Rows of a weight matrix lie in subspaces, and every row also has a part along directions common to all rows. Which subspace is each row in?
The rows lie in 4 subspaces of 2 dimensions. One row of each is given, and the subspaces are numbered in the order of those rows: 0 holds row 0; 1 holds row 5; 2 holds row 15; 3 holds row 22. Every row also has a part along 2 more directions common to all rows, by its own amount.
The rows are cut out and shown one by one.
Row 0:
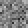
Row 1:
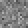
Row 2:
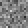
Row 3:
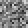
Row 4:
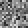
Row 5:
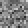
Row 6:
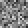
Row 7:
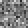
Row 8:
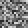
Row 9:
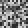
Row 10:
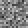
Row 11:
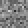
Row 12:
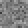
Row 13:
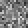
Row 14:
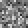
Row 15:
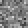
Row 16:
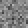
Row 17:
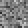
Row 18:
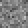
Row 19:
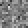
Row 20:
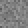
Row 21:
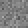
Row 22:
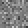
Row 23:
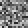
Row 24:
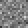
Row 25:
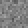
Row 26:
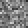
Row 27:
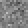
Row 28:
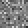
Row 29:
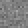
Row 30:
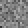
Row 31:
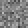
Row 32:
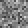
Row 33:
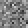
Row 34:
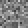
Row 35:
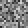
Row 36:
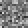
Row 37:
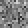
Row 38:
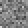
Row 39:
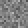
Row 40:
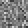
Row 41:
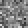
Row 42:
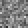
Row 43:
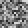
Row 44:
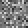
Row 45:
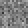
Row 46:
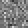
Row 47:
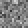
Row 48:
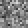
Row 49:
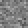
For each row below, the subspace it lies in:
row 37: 0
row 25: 2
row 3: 0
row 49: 2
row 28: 3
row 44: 3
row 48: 0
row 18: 2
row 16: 0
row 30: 1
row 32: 0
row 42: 2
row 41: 2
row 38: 1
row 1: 0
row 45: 1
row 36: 2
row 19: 3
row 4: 3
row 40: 3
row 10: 3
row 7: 1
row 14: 0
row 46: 3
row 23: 2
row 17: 2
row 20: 1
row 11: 1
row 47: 2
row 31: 1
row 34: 1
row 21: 3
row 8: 2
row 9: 1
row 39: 1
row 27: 0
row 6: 0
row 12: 2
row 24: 0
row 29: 3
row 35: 1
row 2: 2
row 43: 2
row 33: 0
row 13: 0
